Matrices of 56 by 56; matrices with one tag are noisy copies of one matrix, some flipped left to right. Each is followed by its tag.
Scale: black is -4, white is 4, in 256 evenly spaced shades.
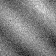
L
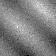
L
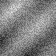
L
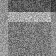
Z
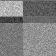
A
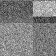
A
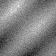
L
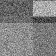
A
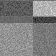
A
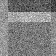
Z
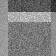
Z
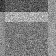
Z
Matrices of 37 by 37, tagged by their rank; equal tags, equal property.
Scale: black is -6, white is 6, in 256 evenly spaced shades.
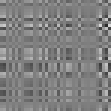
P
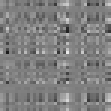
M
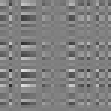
P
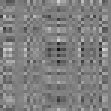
M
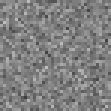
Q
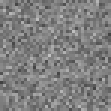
Q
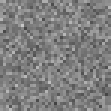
Q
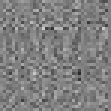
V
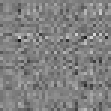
V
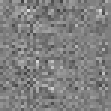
V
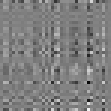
M
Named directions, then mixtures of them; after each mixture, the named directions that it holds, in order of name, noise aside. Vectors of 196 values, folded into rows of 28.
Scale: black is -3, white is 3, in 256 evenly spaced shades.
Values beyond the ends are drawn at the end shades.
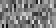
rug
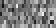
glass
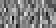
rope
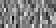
rope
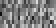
glass, rope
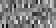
rug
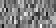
rope, rug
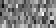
glass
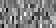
rope, rug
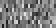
rope, rug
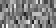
rug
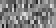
rug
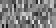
rug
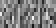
glass, rope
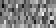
glass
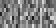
glass, rope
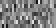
rug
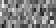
glass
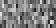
glass, rug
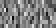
rope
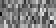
glass, rope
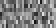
glass, rug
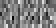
glass, rope
